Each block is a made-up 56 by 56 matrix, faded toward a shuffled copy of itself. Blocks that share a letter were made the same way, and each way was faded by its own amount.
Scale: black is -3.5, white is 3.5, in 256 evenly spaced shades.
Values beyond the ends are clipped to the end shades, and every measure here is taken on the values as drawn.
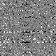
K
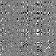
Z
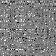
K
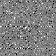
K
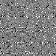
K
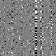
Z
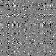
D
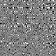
D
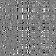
Z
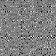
D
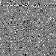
K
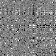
D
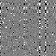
Z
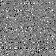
K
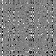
Z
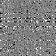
D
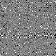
D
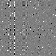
Z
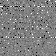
K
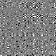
D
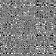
D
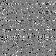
K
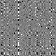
Z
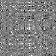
D
